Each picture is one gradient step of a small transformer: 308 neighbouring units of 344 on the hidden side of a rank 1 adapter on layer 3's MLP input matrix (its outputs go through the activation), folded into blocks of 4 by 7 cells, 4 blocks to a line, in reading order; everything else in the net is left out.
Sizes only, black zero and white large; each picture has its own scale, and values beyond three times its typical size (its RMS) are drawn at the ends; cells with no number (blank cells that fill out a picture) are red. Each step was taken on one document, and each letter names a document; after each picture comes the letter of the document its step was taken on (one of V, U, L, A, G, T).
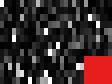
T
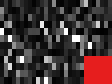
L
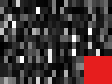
L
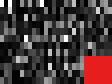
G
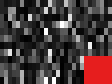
L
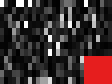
T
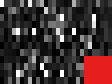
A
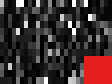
T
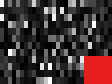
A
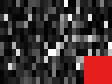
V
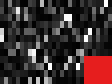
A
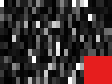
T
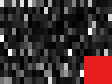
A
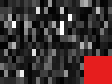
L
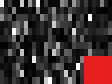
T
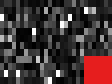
L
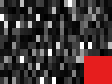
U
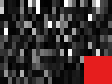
G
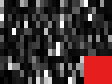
T
